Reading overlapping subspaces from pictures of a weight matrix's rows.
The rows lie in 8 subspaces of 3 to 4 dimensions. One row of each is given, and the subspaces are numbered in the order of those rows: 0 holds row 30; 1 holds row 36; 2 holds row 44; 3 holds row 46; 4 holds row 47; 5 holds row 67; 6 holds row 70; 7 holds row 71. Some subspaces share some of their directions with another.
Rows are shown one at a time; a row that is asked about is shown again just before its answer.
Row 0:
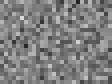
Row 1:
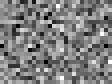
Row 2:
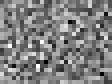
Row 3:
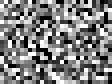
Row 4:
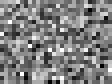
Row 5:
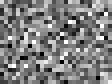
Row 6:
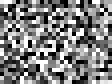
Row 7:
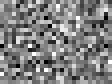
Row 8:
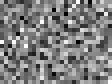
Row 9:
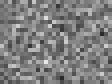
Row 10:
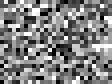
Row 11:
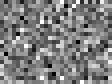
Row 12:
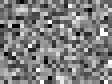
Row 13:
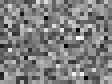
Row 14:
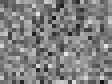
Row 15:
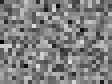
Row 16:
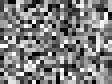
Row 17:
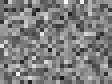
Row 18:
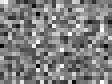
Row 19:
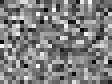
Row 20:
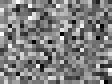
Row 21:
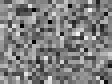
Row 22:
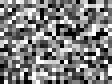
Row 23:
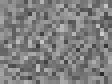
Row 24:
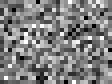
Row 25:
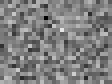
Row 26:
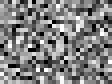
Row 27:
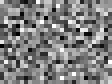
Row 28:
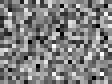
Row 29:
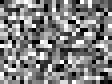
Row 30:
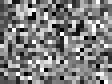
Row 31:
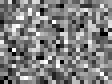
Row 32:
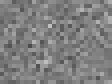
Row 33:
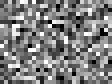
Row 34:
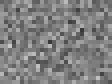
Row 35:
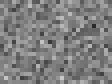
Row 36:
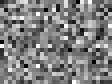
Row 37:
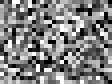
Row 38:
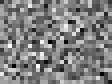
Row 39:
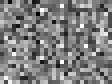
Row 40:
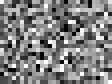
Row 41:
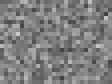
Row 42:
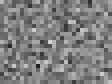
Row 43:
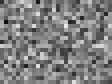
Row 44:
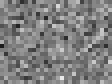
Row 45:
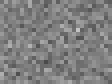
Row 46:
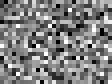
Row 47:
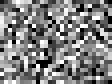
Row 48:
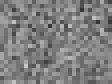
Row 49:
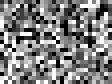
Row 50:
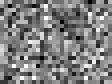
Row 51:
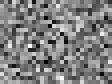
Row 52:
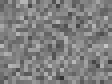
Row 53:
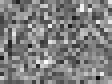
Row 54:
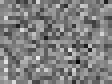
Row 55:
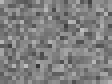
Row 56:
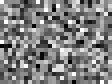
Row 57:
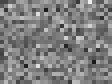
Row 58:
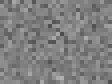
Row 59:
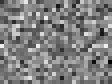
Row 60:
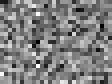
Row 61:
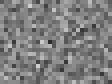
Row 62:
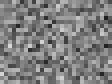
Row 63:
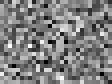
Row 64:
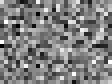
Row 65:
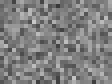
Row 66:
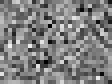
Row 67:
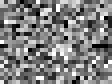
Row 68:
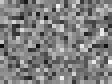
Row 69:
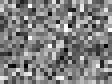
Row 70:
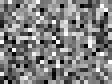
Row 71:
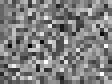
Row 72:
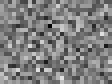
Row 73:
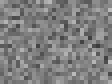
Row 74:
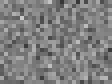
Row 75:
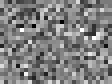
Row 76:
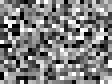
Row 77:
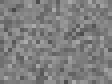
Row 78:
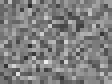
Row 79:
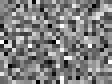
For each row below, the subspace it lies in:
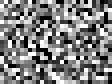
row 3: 3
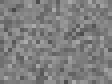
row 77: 2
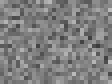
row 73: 3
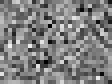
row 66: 4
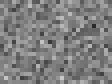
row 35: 2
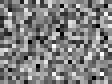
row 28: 7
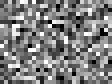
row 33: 0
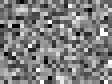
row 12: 0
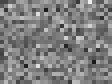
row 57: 1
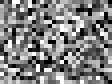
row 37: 4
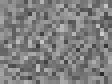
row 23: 7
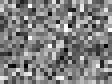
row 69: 4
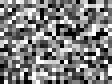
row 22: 0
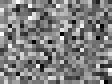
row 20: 0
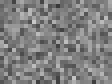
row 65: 6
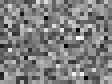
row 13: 1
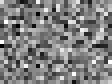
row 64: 5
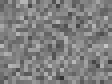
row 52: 4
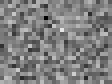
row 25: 1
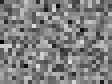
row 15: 0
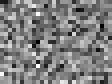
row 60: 3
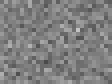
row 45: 1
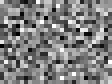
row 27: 1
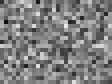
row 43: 5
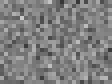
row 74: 3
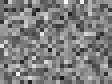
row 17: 5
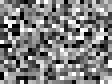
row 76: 1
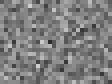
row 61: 2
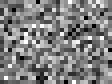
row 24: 2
